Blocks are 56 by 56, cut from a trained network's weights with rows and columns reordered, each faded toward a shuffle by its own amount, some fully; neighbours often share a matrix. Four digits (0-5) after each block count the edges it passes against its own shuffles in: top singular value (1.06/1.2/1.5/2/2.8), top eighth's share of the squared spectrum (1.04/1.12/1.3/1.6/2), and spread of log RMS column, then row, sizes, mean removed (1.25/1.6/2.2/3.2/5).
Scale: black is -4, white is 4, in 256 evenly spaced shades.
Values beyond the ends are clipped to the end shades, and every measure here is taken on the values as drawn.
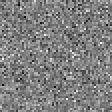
0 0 0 0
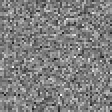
2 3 0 1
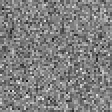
1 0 0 0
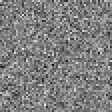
2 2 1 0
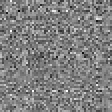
3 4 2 2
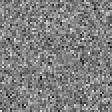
0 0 0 0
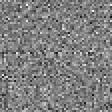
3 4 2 2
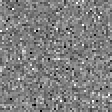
0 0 0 0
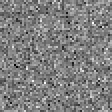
0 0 0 0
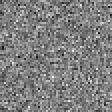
2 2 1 0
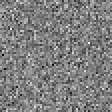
0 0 0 0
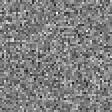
2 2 0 1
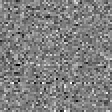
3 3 1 1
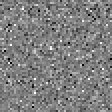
0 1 0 0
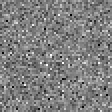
2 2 0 1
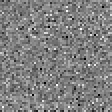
1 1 0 1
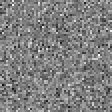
1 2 1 0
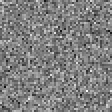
1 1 0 0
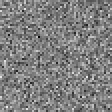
1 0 0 0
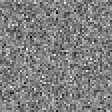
0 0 0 0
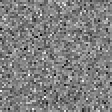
0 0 0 0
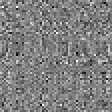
3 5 3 3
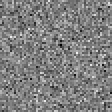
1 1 1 0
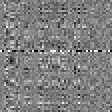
3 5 2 3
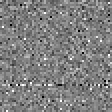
2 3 1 1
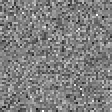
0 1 0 0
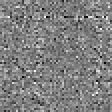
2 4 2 2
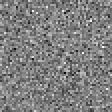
0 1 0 0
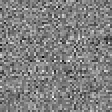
3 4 1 2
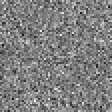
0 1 0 0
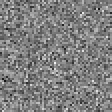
1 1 0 0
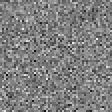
2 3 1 2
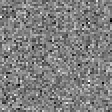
2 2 1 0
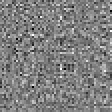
3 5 3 2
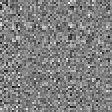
3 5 3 2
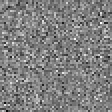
2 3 1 1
